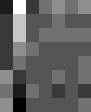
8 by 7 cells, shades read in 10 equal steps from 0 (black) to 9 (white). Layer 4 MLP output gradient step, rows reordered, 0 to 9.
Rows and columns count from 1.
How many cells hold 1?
2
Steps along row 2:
up down same up down same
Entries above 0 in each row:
7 7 7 7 7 7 7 6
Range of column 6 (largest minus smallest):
1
